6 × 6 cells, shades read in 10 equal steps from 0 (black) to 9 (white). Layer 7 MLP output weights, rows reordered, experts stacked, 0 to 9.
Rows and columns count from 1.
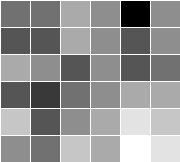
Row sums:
24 25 26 26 36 39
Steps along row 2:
same up down down up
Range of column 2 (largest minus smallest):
3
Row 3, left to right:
6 5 3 5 3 4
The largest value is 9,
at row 6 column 5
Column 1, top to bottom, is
4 3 6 3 7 5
